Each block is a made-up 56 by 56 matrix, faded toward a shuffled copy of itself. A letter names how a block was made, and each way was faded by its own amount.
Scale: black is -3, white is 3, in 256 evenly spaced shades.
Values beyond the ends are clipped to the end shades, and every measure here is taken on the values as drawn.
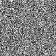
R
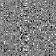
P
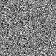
R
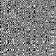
P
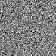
R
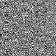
P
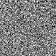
R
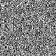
R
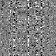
P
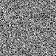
R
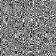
P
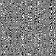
P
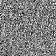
R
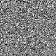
R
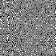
P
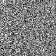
R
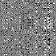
P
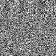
R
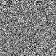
R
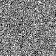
R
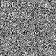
R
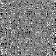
P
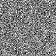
R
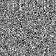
R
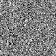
R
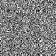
R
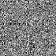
R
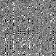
P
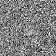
R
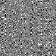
P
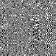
P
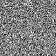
R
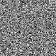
R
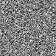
R
